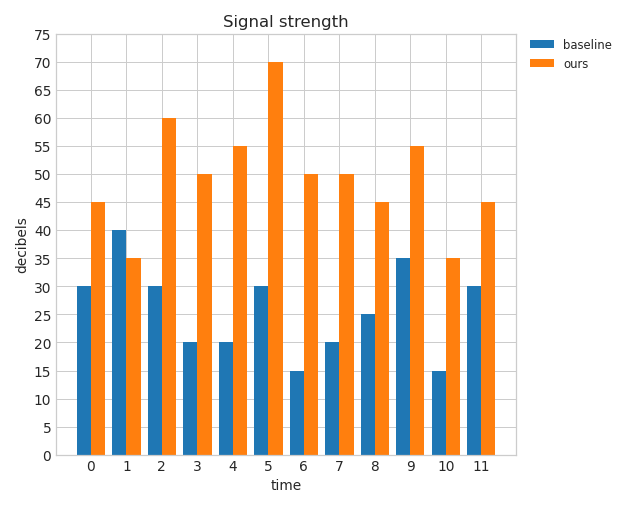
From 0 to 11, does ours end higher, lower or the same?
the same
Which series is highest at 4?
ours
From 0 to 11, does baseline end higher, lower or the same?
the same
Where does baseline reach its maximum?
1
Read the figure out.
Title: Signal strength
x-axis: time, ticks 0 1 2 3 4 5 6 7 8 9 10 11
y-axis: decibels, ticks 0 5 10 15 20 25 30 35 40 45 50 55 60 65 70 75
Legend: baseline, ours
Values:
baseline: 30 40 30 20 20 30 15 20 25 35 15 30
ours: 45 35 60 50 55 70 50 50 45 55 35 45
